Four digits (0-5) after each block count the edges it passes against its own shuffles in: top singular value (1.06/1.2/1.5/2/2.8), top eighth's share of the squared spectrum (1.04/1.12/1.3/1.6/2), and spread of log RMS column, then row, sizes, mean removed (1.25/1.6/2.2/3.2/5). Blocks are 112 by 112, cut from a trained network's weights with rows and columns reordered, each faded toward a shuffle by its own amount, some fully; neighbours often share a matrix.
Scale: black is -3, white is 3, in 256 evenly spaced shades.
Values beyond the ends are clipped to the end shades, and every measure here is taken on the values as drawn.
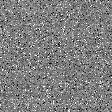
2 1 1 1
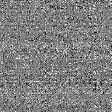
2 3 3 2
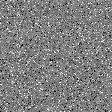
0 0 0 0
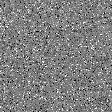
1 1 1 0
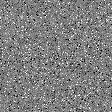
0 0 0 0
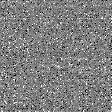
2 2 2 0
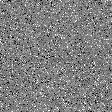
0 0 0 0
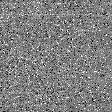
1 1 0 0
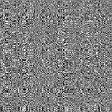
4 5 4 3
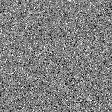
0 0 0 0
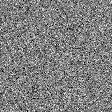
1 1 0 0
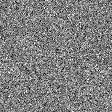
1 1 0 0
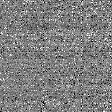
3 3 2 2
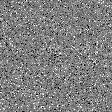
0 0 0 0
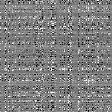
4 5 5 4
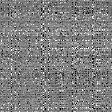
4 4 4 3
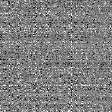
3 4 3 3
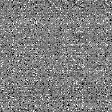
3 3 3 2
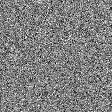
2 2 0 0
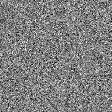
2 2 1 0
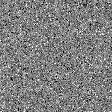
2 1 0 0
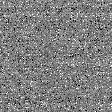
2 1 1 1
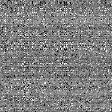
3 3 3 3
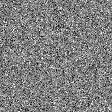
1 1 0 0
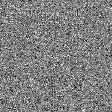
2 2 1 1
